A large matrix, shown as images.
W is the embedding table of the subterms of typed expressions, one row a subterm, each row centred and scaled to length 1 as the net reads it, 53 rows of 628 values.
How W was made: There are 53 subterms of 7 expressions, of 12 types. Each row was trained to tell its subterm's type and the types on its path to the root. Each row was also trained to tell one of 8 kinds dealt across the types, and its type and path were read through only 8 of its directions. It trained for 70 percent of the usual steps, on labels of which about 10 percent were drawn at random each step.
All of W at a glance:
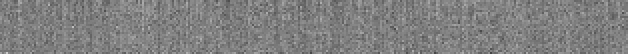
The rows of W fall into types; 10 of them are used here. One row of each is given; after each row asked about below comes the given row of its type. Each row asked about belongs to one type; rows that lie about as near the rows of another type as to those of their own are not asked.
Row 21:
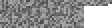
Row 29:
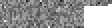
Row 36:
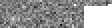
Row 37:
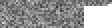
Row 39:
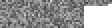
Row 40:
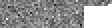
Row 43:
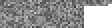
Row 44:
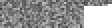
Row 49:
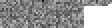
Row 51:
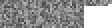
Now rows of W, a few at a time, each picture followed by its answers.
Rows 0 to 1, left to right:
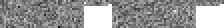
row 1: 37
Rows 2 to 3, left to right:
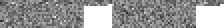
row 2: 37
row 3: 29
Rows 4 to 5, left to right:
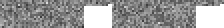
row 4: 39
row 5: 37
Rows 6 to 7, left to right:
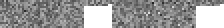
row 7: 44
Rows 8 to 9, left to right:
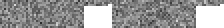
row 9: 39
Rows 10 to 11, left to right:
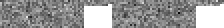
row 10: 51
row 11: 39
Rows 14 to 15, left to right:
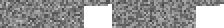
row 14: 36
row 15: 40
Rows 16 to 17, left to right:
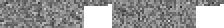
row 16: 40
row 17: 29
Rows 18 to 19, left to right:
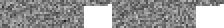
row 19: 29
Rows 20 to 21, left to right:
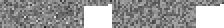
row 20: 49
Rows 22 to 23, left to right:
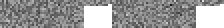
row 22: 21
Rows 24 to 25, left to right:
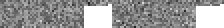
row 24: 51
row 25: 21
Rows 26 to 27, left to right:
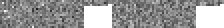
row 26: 36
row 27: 44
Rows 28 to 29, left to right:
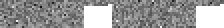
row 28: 40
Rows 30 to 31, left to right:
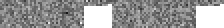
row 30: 44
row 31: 51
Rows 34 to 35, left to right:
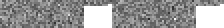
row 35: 43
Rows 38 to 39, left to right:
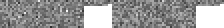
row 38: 36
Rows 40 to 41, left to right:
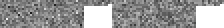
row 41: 39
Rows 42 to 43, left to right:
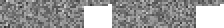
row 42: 43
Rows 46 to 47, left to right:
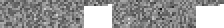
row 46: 44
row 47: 29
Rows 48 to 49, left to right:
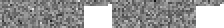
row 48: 51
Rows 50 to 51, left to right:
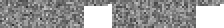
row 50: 44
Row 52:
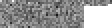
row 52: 21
